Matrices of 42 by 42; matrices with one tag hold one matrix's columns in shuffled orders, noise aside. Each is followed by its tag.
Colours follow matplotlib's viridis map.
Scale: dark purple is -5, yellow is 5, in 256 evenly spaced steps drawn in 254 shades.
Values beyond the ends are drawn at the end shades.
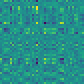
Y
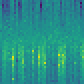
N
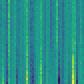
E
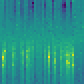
N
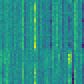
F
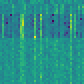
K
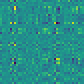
Y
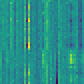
F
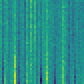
E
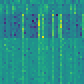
K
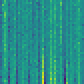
E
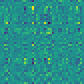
Y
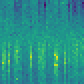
N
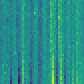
E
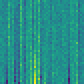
E
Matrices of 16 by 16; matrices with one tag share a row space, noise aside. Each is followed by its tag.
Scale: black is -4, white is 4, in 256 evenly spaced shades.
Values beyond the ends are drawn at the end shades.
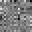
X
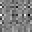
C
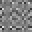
C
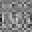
C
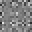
C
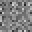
C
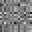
X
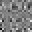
C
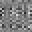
C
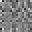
C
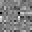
X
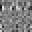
C
